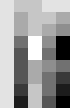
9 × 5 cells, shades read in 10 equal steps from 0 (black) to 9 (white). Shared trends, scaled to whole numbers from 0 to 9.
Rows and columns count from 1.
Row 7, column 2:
3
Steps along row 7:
down up down down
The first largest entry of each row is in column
1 1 1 3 3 1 1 1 1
